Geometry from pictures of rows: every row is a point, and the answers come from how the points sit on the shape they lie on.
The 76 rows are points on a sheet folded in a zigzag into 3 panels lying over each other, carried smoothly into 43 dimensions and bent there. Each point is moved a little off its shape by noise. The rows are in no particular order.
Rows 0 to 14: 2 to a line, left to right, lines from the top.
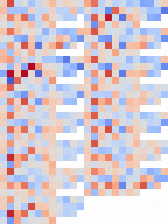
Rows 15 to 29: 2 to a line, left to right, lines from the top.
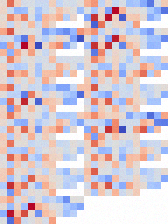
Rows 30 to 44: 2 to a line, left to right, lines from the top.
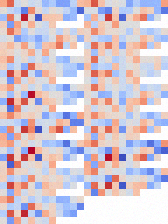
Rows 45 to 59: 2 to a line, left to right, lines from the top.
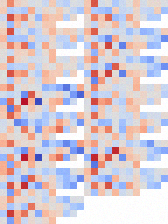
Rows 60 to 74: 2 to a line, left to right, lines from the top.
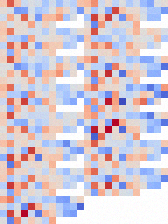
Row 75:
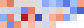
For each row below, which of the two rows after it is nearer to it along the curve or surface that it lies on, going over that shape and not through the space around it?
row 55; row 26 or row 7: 26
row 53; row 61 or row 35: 35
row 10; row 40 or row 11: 40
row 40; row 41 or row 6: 41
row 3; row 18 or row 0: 0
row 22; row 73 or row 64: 73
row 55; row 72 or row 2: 2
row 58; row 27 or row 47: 47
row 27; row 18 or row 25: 18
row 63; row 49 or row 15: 15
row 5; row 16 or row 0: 0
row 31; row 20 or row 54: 54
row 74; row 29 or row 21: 21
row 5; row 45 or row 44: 44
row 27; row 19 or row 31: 19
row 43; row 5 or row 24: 24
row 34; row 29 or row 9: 29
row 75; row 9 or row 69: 69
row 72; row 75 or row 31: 75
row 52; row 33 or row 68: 33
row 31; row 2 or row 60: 60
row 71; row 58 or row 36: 58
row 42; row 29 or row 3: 29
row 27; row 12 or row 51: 51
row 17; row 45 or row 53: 53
